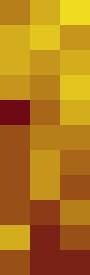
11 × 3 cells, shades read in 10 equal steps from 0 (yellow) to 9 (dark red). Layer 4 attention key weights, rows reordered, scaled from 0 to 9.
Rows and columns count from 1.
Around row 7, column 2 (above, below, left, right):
4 3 6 5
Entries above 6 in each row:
0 0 0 0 1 0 0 0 1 1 2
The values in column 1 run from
2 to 9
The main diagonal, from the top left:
4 1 2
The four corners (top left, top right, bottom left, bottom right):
4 0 6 8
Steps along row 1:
down down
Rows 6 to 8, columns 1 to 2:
6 4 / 6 3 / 6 3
